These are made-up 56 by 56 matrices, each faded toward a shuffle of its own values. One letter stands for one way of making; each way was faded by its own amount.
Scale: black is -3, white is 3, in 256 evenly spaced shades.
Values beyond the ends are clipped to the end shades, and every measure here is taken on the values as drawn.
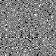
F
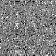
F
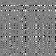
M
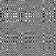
M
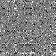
F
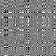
M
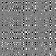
M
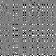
M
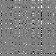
M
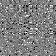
F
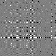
M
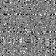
F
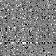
F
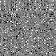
F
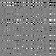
M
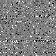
F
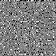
F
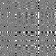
M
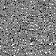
F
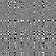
M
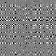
M
